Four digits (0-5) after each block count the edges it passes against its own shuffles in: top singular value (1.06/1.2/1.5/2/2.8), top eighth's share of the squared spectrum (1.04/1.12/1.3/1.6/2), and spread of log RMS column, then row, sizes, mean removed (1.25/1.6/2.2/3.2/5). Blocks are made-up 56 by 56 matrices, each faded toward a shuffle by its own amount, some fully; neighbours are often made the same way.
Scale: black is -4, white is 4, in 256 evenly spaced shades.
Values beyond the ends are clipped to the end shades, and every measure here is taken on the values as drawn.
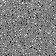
1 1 0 0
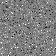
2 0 0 0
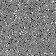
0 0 0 0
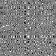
4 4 2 2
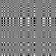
5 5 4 4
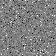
2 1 0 0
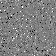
1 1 0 0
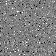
3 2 0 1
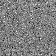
0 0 0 0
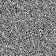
0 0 0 0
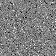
0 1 0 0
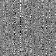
2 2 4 0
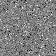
0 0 0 0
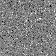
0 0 0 0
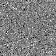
0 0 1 0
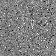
0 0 1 0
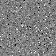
0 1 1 0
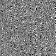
1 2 3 0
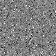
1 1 2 0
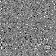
3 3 1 1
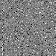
3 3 1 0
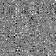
4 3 1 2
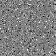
3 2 0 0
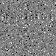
3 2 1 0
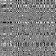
5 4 3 3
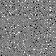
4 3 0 1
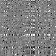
4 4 2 2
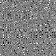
4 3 2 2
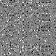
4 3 1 2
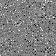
2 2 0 0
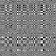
5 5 3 4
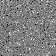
2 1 0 0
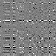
5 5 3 3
